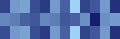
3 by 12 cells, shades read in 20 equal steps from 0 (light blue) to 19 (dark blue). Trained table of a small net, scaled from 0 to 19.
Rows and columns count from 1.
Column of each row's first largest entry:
12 10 12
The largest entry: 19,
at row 2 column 10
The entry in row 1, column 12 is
17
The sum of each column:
37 21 22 41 40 21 37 12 37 45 19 40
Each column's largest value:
15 9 12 14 16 9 13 12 15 19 7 17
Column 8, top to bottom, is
0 12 0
